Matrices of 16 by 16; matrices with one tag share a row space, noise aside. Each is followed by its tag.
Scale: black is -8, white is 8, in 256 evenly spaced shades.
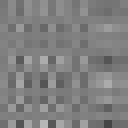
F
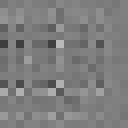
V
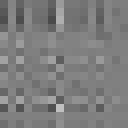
V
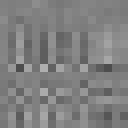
F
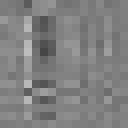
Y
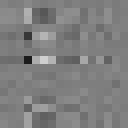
Y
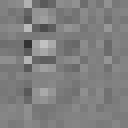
Y
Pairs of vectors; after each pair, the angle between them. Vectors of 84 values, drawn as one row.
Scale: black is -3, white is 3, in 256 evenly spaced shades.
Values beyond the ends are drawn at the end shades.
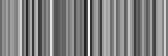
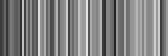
partly opposed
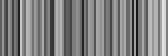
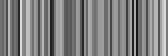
nearly parallel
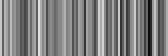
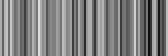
nearly parallel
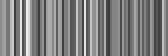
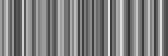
orthogonal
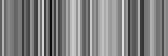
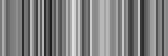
nearly parallel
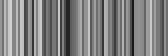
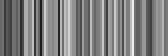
nearly opposite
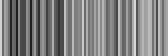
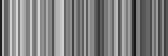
nearly opposite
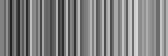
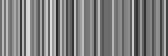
partly opposed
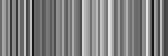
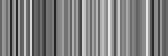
nearly parallel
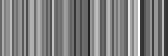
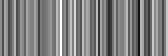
partly opposed
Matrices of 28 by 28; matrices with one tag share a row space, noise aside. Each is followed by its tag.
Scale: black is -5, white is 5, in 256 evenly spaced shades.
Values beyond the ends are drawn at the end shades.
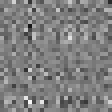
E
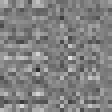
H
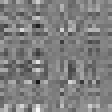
H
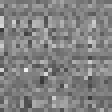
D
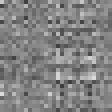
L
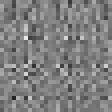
E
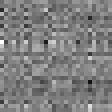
D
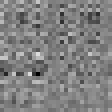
H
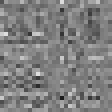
H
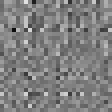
E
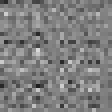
H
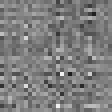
L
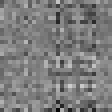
L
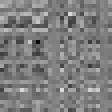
H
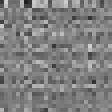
D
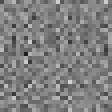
E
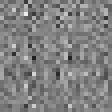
E
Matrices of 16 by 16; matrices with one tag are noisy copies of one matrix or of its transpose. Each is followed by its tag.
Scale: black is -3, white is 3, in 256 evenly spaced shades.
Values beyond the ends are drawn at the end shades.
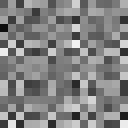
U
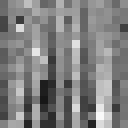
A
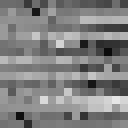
A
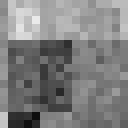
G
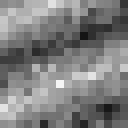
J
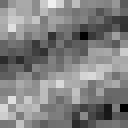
J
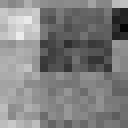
G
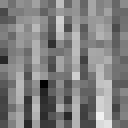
A
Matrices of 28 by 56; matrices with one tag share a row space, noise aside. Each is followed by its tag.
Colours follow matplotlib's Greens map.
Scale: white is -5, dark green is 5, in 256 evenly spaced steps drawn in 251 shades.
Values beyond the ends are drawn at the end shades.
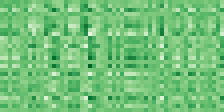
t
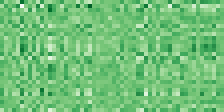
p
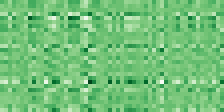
t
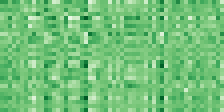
t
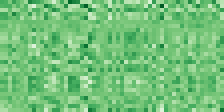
t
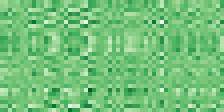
t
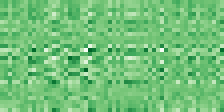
t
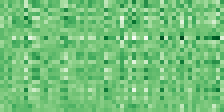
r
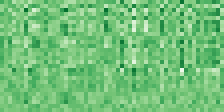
r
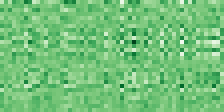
r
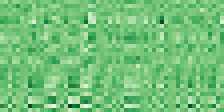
t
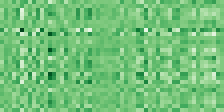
p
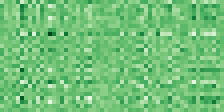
p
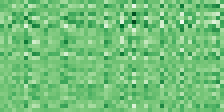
r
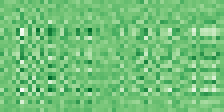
p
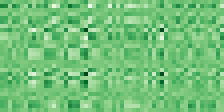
t
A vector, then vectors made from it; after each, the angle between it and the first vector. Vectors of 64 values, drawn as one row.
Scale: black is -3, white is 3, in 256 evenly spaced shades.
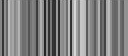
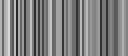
orthogonal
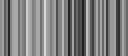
partly opposed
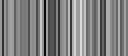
nearly parallel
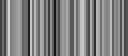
partly aligned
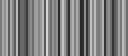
orthogonal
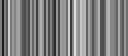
nearly parallel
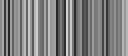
partly opposed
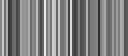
nearly opposite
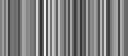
nearly opposite
